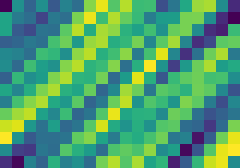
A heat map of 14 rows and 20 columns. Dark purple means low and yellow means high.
Mirror symmetry: none. Slope: none. Grain: diagonal, up to the right. Average level on the scale: 60%. Odd rows or columns: none.
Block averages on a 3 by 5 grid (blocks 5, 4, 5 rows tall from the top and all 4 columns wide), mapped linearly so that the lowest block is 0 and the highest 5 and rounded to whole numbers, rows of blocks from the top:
0 4 5 3 1
3 4 4 3 3
2 2 4 2 2
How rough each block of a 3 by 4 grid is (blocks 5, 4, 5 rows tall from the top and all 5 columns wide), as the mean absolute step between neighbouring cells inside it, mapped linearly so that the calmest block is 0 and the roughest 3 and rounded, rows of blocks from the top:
0113 / 1130 / 1202
